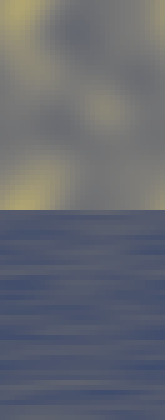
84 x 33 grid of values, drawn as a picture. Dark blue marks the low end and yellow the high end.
It is made of 2 by 1 panels. Panel 1,1: middling, smooth. Panel 2,1: low, streaked across, faint in contrast.
